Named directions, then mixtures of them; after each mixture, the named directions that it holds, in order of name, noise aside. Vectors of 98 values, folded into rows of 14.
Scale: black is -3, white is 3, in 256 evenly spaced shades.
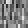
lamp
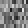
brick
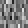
brick, lamp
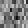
brick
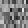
brick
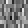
brick, lamp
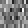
brick, lamp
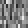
lamp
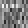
brick, lamp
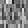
brick, lamp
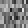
brick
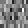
brick, lamp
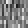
lamp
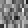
brick, lamp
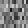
brick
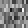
brick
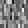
brick, lamp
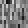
lamp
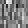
lamp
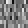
brick, lamp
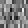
brick, lamp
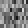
brick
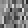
brick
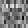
brick, lamp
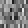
brick, lamp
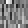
lamp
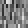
lamp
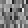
brick, lamp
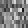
brick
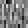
lamp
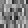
brick, lamp
